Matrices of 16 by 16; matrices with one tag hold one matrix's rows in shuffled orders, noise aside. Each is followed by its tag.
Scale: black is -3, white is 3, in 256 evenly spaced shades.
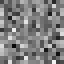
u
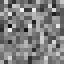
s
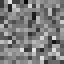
s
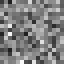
s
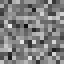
s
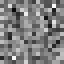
u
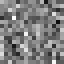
u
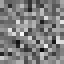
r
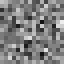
r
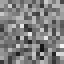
r
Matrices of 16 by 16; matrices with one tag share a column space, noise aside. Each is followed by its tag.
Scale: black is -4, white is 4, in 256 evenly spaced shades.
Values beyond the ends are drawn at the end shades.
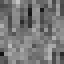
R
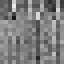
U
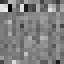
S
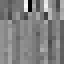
U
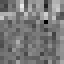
U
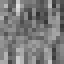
R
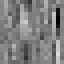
R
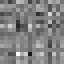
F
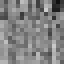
U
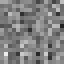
F
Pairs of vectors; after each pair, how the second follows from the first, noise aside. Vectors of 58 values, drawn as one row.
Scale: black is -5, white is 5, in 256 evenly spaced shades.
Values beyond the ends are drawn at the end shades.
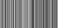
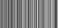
wrapped around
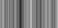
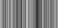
reversed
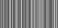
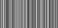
reversed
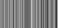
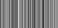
wrapped around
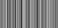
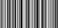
scaled up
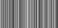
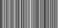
reversed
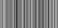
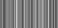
negated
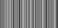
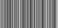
negated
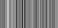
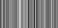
wrapped around
